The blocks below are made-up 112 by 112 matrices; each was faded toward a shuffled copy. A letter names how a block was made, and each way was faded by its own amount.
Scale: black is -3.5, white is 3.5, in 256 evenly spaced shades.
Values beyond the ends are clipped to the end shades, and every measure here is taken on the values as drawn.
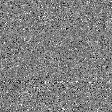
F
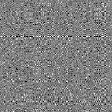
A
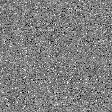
F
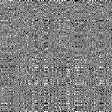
A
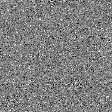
F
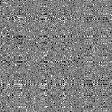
A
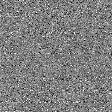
F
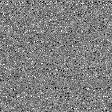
F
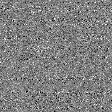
F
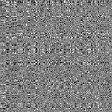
A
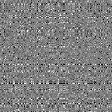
A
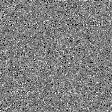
F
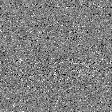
F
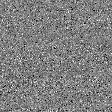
F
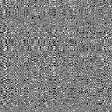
A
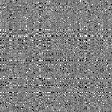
A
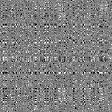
A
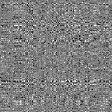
A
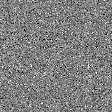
F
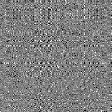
A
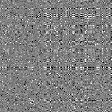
A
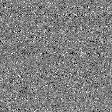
F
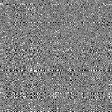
A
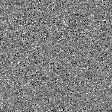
F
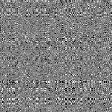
A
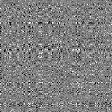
A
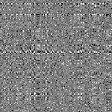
A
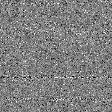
F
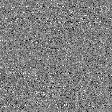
F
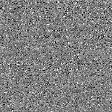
F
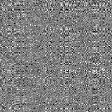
A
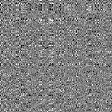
A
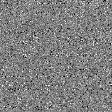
F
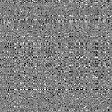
A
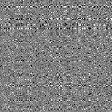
A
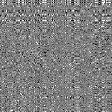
A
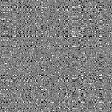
A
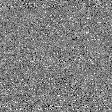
F
